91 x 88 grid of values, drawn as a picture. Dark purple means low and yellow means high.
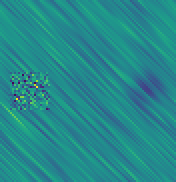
Streaks slant down to the right. One dip sinks in the middle right. In the middle left lies a patch that is rougher than the rest. No row or column stands out. The distribution is heavy-tailed on both sides.
